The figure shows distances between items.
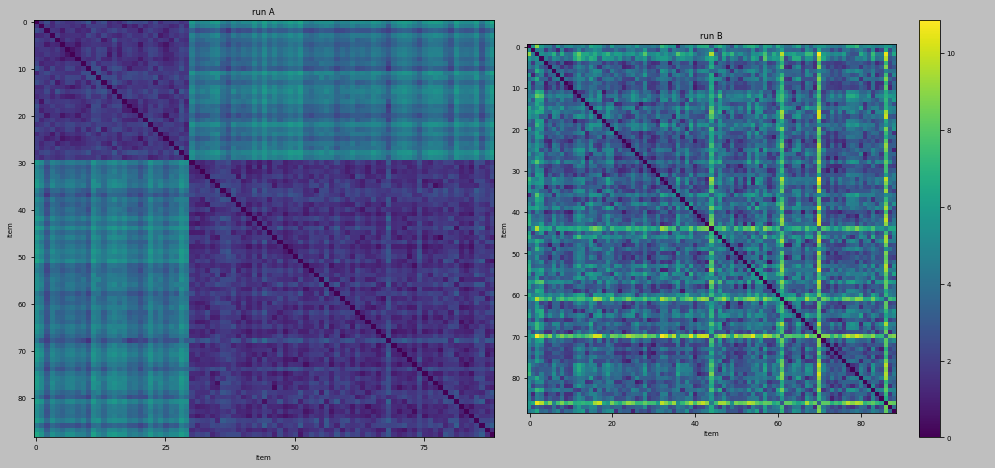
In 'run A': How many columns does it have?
89
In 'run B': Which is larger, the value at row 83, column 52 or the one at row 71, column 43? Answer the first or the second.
the first
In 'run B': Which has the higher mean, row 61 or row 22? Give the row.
61
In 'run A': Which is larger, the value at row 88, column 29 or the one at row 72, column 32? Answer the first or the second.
the first
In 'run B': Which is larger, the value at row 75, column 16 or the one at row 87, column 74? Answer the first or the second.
the first
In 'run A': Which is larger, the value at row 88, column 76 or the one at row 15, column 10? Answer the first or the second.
the second
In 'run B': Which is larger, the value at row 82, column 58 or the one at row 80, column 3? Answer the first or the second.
the second
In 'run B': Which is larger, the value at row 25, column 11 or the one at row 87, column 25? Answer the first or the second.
the first
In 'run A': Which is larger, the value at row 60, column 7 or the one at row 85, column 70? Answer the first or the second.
the first
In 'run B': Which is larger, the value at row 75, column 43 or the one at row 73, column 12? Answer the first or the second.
the second
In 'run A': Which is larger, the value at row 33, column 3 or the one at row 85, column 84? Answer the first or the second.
the first
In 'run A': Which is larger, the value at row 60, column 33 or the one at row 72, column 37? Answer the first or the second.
the second
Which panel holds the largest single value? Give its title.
run B
